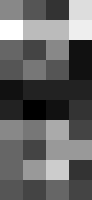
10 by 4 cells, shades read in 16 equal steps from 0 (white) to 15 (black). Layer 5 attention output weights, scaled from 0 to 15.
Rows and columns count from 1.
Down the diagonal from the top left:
7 4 7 14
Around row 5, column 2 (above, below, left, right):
8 15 14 13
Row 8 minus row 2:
9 7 2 5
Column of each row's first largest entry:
3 2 4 4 1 2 4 2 4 2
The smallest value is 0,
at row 2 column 1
